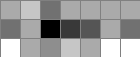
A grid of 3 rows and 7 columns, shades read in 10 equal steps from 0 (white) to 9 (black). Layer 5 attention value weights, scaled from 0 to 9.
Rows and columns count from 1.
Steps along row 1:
down up down same same same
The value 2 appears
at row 1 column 2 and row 3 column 4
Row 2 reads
5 3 9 7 6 3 5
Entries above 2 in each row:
6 7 3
